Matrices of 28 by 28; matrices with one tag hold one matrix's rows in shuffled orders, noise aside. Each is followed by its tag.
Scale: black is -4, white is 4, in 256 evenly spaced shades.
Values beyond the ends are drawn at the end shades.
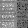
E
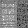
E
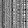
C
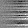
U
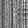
C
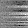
U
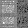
E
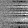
U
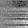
U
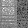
E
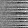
U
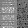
E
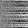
U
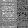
E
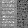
E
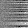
U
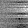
U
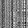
C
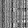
C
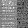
E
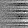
U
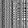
C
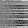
U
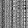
C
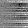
U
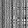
C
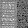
E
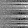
U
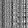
C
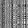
C
